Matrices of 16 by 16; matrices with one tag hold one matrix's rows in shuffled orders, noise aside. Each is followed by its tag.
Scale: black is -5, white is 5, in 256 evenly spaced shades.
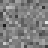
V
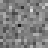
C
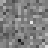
C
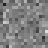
V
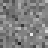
C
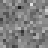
C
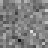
C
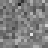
C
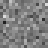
V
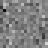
V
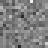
C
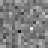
C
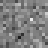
C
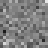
V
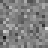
V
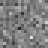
C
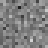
C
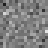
V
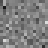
V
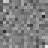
V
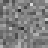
C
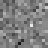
C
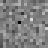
C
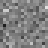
V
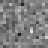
C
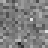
C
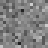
C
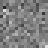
V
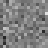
V
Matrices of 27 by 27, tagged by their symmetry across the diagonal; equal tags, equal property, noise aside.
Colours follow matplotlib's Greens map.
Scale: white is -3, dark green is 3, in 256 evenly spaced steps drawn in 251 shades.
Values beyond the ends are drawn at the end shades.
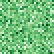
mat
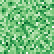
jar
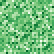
jar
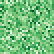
mat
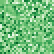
mat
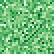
jar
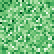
jar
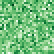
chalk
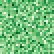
mat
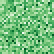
chalk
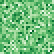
jar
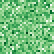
chalk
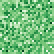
jar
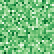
mat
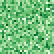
chalk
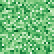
chalk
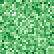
jar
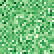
jar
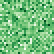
mat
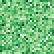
chalk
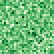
jar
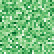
chalk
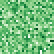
mat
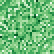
jar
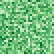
chalk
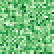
mat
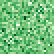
mat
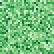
chalk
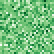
mat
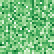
chalk
